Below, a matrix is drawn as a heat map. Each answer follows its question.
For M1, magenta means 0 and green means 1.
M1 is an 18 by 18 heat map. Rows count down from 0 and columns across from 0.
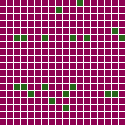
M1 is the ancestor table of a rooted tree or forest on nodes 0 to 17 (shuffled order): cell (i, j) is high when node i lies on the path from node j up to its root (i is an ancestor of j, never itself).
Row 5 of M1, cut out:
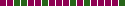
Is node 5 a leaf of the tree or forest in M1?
no
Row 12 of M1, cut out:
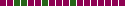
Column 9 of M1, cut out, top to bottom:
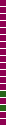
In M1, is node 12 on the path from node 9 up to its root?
no
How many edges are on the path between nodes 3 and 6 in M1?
2
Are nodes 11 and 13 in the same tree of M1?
no
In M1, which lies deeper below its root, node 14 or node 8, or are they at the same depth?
node 8
